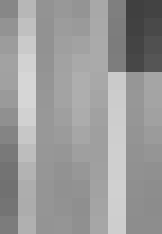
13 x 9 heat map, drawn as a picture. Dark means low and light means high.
The top right is the ninth with the lowest average. On average the colour sits 60% of the way up the scale. The grain runs up and down. An odd patch, lower than its surroundings, sits in the top right.
